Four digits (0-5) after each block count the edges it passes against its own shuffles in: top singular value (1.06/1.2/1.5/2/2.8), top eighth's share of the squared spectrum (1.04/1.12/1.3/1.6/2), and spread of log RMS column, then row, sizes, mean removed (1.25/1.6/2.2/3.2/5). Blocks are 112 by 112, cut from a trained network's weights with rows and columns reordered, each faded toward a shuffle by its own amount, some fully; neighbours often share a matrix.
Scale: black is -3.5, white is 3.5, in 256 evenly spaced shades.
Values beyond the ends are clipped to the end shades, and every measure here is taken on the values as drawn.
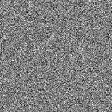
3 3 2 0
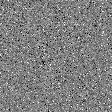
0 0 0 0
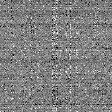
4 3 3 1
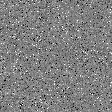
0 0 0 0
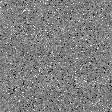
0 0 0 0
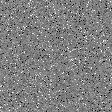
0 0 0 0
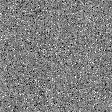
0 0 0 0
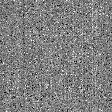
2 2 0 1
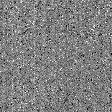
2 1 0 1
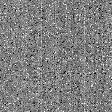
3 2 0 2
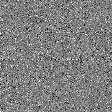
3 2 0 1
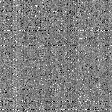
3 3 0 3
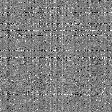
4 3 0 3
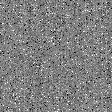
1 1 0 1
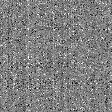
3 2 0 2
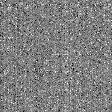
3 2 0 1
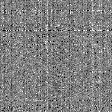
4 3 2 3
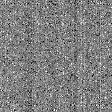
3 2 1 2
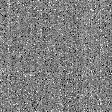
3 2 0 2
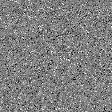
2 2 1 1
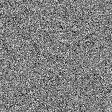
1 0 0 0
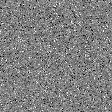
1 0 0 0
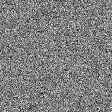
2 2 0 0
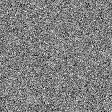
1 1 0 0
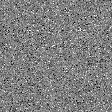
2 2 0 1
